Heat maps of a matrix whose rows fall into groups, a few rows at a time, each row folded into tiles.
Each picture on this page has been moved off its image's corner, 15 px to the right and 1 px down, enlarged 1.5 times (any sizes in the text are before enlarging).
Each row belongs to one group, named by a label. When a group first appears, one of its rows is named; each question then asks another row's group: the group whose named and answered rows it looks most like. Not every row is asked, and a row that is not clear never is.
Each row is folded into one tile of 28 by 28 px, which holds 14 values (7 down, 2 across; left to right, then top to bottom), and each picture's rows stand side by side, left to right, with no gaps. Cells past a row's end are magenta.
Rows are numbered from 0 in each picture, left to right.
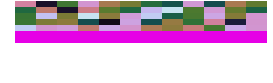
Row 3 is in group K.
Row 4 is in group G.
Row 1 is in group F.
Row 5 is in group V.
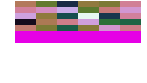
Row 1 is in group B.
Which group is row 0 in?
K
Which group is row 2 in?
F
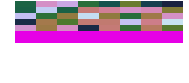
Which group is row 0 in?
K
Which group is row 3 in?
B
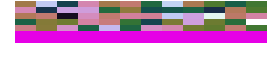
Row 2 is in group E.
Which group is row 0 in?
V
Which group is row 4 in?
E
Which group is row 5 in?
B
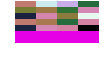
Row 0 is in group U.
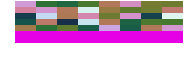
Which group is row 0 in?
G
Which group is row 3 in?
F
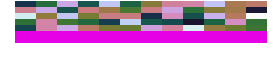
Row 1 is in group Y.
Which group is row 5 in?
E
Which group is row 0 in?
K
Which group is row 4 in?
F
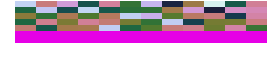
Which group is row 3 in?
Y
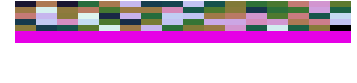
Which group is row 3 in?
B
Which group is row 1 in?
B
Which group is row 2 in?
F
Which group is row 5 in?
E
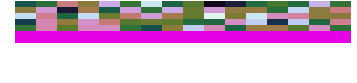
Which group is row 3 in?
Y
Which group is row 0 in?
K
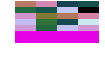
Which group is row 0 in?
E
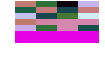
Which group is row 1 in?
B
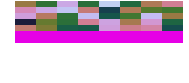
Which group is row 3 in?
E
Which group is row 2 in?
Y
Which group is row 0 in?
K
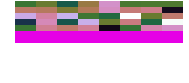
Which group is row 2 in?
G
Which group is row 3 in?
V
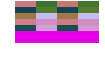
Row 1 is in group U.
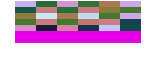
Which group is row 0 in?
G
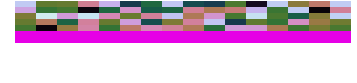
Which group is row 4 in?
B
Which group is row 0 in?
G
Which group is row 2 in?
Y
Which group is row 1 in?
V
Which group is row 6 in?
Y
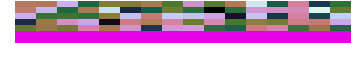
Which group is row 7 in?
B
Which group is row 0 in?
K
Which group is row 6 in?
B
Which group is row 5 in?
U
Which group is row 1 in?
Y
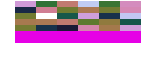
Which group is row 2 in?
F
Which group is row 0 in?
G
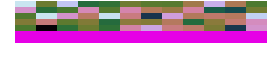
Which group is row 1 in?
Y
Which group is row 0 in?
G
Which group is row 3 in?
F
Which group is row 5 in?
U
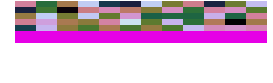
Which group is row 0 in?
U
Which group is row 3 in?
Y
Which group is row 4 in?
F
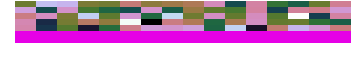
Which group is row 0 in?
E
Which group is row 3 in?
V
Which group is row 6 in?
F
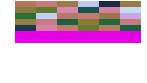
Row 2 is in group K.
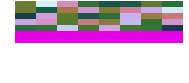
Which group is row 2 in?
B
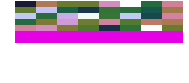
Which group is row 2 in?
U
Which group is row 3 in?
F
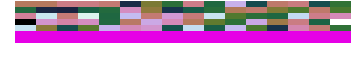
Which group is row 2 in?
F
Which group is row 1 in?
U
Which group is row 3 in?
E
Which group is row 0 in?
V
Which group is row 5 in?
Y
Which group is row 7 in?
B
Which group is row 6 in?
U
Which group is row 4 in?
E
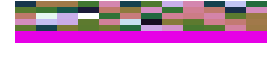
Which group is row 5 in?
Y
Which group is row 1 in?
E
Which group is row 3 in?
V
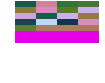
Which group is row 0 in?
K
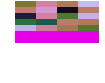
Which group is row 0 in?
F
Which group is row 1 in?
U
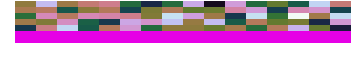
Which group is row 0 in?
U
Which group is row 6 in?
F
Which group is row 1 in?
E
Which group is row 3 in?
B
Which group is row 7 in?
G
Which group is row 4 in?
Y
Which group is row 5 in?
G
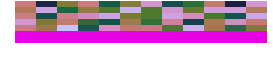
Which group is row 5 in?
B
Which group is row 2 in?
K
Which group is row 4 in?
K
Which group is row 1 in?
E
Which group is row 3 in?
G
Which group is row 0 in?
Y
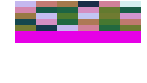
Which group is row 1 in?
F
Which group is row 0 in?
G
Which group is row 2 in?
U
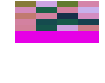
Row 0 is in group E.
